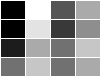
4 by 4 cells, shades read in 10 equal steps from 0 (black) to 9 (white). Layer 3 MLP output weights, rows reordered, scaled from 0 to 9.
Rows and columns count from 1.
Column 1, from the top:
0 0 1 4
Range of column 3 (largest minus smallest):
2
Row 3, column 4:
7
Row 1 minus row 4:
-4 2 -1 0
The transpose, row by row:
0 0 1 4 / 9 8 6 7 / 3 2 4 4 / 6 5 7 6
